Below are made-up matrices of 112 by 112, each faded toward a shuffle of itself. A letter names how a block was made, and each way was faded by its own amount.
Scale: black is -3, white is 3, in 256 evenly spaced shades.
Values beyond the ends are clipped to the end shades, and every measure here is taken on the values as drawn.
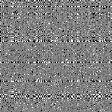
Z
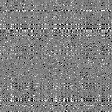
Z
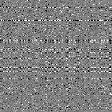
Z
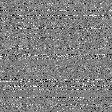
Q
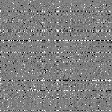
Z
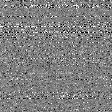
Q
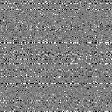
Z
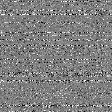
Q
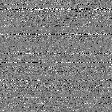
Q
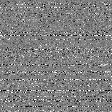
Q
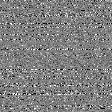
Q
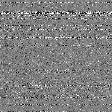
Q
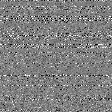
Q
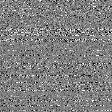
Q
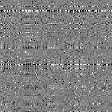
Z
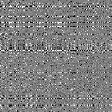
Z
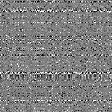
Z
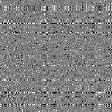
Z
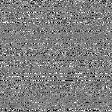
Q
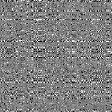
Z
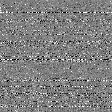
Q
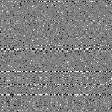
Z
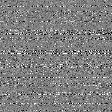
Q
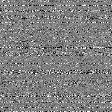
Q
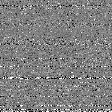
Q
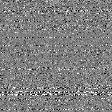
Q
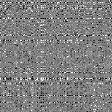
Z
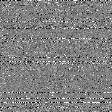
Q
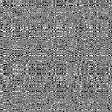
Z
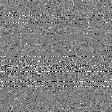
Q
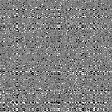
Z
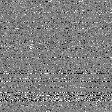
Q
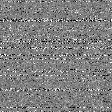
Q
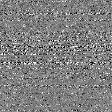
Q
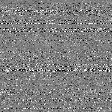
Q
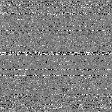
Q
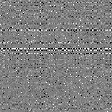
Z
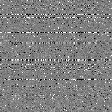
Z
